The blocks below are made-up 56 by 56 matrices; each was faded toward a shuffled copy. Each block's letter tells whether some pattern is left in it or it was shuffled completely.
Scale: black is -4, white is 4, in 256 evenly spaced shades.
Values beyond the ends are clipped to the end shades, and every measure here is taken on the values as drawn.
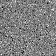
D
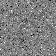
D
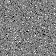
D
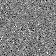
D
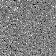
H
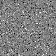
H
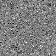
H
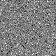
H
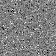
H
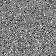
D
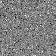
H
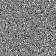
H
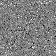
D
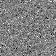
D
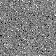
D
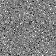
H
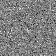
D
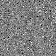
H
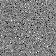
H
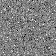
H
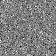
H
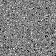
H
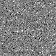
H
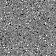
D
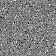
D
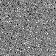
H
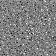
D
